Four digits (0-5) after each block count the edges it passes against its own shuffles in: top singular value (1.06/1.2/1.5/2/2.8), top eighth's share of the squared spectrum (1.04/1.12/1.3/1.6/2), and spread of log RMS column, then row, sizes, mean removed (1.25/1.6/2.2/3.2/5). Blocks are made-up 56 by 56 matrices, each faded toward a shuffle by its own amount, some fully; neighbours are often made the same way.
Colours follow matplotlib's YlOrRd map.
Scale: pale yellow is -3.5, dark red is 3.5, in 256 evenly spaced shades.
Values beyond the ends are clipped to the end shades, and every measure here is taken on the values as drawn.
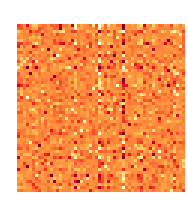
4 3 2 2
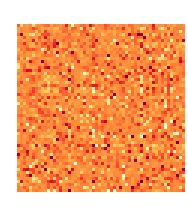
3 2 1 0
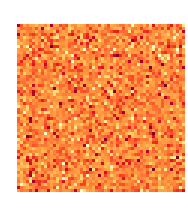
0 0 0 0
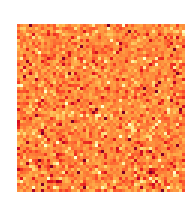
0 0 0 0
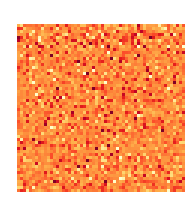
3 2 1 1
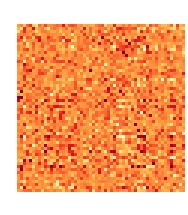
4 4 2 2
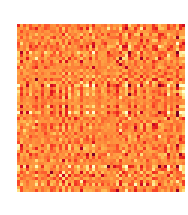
4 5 3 3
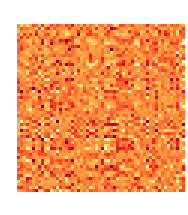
4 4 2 3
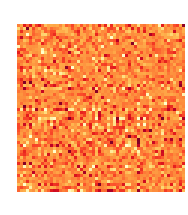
3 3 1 2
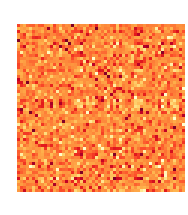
3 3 1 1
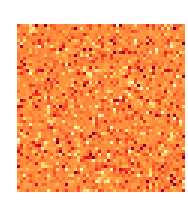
1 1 0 1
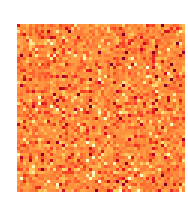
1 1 0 0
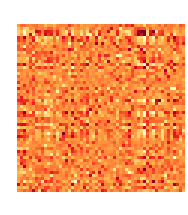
4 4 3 3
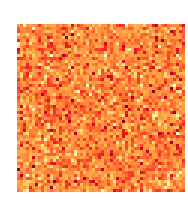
2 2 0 0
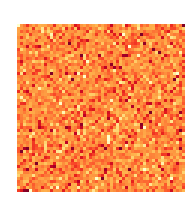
0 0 0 0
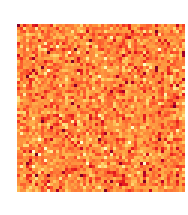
2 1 1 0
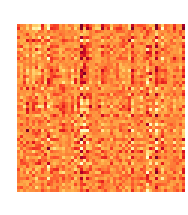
4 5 4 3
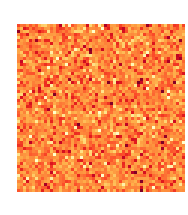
1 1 0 0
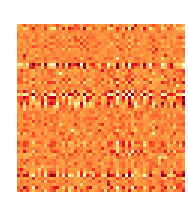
5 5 2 4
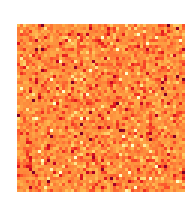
0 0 0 0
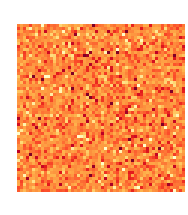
0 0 0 0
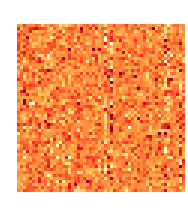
1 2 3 0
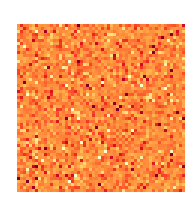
1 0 0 0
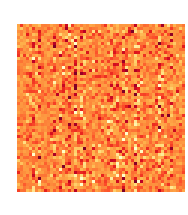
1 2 3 0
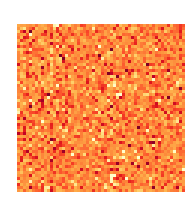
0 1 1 0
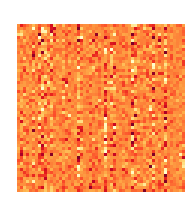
2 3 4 0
